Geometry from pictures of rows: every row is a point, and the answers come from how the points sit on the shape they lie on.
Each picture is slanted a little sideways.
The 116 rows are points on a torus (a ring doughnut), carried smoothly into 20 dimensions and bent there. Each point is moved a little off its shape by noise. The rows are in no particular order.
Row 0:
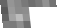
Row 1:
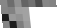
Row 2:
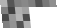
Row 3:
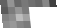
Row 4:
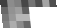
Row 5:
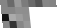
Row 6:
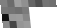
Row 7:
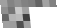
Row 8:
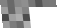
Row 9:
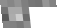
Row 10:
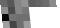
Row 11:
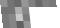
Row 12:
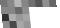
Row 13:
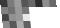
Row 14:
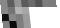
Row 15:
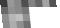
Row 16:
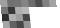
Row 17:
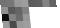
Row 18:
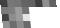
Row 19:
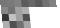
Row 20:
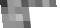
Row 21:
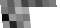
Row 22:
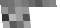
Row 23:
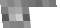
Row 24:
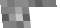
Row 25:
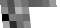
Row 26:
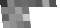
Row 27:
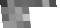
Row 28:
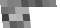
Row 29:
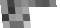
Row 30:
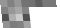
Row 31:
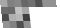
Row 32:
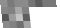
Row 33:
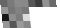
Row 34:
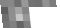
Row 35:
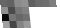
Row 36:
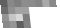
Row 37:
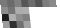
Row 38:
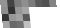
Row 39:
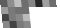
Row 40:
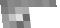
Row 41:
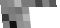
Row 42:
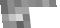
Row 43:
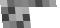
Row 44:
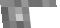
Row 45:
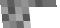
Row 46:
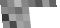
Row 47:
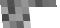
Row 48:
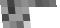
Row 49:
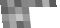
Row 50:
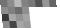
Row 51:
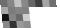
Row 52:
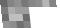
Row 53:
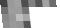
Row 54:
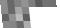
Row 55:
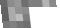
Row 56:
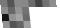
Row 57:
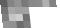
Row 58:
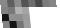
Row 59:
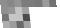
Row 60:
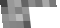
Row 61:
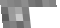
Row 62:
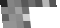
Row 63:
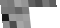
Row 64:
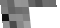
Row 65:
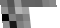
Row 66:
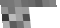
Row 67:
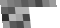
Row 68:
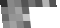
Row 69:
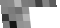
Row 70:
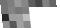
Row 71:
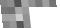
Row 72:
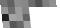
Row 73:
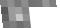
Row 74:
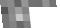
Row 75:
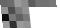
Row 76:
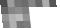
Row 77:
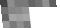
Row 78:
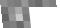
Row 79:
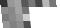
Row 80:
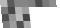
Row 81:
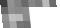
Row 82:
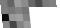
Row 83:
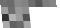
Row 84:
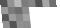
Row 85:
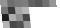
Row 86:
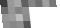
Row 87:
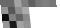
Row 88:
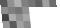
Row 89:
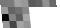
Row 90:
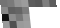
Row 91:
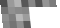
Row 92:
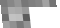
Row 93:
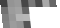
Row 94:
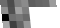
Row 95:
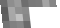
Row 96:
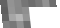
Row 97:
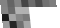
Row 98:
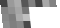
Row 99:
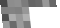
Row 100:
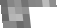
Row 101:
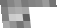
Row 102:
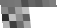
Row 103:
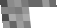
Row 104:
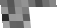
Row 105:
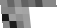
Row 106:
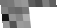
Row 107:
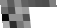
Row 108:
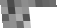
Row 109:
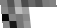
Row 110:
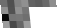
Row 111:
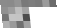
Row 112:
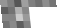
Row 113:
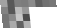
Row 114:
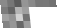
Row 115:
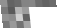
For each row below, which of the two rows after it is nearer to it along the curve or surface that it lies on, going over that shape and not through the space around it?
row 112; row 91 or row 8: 8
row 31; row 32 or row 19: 19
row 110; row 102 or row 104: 104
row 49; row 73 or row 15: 15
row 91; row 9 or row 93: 93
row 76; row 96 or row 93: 93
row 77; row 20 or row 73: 73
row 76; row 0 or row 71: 71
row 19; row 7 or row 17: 7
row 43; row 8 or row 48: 48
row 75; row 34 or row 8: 8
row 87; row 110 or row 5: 110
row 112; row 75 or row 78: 78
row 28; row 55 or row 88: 55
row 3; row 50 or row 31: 50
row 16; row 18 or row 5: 5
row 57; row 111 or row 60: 111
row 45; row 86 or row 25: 25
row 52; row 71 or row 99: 71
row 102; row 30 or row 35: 30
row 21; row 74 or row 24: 24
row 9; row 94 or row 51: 94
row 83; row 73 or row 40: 73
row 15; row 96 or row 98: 98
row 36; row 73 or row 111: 111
